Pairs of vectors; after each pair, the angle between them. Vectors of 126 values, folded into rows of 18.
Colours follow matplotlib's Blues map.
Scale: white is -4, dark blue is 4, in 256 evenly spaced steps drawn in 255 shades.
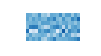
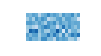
nearly opposite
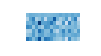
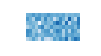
nearly opposite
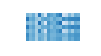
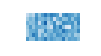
partly opposed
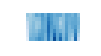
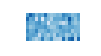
partly opposed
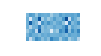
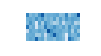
orthogonal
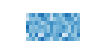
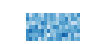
partly opposed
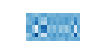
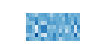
nearly parallel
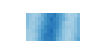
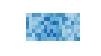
partly aligned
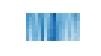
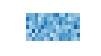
orthogonal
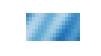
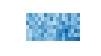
partly aligned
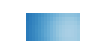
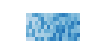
partly opposed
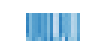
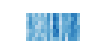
nearly opposite
